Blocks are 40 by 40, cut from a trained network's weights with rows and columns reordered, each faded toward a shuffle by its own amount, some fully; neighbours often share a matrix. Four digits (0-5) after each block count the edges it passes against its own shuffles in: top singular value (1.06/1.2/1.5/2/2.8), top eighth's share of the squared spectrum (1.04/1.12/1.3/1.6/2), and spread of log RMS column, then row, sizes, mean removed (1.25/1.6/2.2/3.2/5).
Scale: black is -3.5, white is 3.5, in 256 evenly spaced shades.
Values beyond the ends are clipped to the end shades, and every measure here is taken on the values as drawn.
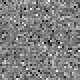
0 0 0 0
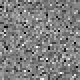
0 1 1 0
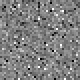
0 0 0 0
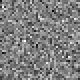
0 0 0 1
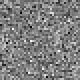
0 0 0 0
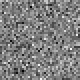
0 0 0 0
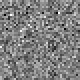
1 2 0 1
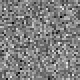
0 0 0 0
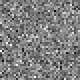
0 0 0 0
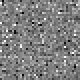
0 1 1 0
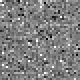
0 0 1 0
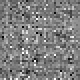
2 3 3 1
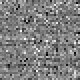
1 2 2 0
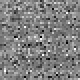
2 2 1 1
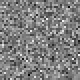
0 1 0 0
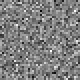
1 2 0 0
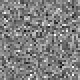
2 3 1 1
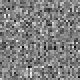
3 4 0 2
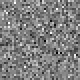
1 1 0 0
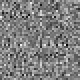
3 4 1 2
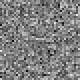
2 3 0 0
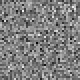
1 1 0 0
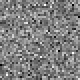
1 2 0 0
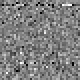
3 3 0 1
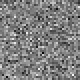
2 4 1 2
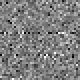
2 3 0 1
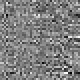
3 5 2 2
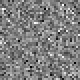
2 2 0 1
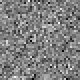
1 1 0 0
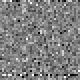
2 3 0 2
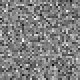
2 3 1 1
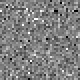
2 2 0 1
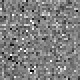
1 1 1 0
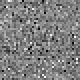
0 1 0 0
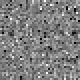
1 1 1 0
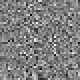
2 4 2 1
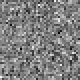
1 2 1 0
